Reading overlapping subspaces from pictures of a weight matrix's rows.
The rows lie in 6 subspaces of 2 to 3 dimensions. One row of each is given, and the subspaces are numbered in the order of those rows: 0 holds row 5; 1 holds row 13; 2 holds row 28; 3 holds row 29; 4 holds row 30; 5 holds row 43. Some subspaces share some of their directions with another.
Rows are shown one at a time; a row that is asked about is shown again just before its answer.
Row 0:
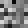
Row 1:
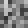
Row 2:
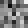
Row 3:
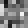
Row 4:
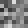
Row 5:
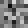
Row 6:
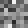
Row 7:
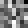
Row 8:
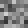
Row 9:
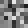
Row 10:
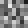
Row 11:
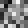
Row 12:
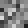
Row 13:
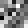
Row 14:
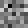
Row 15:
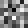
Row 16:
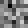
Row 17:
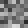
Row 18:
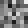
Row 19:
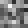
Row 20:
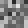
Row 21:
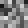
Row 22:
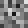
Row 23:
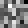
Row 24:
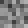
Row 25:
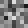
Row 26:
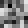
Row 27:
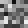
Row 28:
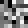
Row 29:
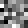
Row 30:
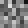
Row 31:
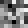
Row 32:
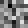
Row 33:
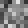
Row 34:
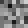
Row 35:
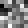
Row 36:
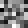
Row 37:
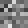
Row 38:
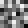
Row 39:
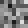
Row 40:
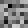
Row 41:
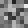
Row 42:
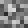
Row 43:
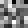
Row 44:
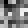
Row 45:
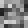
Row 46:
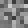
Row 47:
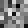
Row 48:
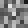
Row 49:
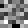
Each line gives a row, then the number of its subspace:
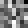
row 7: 5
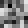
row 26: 0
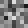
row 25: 0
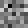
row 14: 5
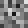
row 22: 1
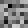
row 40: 5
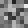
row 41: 0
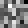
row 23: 2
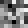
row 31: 4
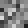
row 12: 1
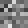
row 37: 5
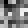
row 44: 4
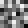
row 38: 3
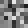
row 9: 0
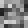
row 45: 0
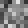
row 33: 2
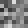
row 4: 5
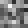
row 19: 4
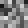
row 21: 4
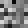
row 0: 5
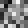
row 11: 2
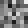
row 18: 1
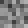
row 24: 3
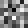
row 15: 3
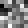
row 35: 4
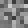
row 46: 0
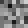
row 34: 3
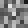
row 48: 2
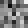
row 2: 1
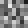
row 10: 4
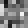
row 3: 4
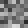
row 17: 3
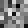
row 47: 1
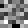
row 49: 5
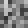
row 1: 4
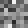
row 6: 5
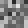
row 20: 1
